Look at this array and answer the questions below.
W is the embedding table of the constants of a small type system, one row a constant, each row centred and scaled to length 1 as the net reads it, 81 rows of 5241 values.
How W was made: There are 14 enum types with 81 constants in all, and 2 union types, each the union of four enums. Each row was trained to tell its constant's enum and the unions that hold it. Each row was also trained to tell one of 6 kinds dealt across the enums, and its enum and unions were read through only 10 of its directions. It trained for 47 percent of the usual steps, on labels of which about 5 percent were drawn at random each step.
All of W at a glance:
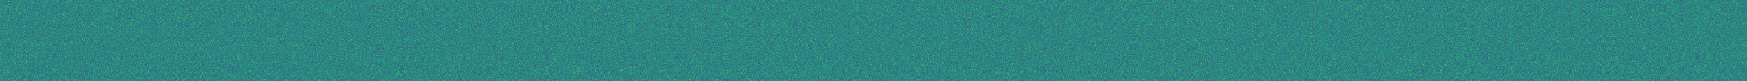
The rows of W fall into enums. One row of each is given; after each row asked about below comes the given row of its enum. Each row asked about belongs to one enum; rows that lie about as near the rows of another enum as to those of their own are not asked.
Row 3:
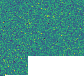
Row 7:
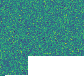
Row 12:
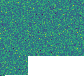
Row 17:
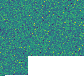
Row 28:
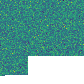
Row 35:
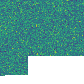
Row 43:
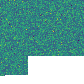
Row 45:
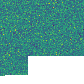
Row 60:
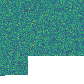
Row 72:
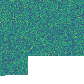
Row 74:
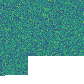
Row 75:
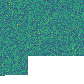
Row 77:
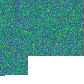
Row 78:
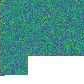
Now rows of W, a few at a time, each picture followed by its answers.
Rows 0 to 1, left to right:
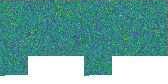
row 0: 60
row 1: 60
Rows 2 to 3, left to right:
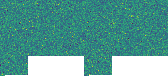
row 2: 45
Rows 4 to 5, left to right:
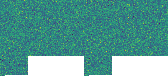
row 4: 75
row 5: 74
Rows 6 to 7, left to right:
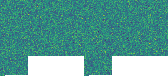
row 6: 12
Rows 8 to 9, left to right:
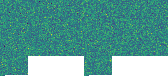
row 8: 35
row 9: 43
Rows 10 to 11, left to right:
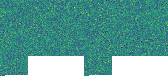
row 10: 7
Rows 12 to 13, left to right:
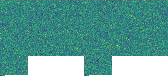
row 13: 3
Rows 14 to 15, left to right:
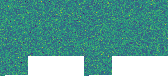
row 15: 28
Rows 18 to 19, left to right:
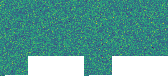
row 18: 78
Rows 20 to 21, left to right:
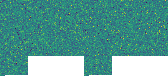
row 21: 17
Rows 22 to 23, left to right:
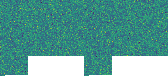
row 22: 3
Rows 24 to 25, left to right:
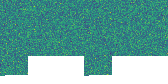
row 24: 74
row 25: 7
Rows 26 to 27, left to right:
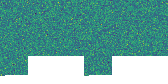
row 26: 7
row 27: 12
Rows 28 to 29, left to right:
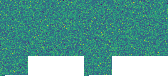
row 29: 75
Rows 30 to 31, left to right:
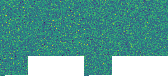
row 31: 60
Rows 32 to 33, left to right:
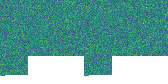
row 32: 28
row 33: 12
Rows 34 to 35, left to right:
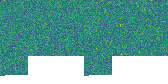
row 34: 60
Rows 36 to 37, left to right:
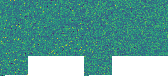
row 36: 77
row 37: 75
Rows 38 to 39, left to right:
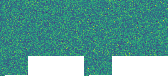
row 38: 7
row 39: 74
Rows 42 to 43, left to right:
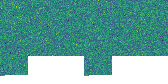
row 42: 78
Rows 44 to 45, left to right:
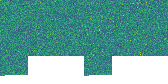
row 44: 12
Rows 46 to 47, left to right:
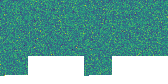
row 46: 75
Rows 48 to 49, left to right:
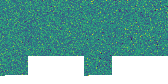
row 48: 35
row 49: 35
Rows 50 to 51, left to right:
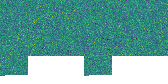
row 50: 60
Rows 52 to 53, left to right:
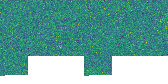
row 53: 74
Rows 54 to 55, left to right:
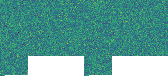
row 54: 12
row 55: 60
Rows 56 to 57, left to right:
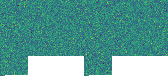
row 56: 45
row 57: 12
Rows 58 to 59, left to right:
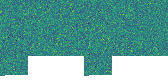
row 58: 77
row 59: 74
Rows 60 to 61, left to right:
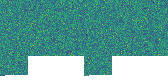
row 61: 78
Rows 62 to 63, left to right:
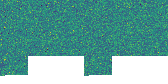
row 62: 74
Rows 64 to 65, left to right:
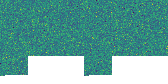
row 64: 35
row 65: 3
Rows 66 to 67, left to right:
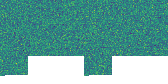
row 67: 7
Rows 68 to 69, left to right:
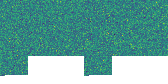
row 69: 28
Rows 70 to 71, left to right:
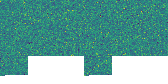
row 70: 28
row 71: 28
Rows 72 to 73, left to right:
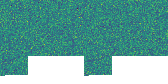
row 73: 7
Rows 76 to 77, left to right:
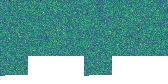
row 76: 45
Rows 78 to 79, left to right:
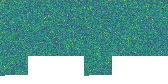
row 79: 75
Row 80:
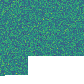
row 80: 75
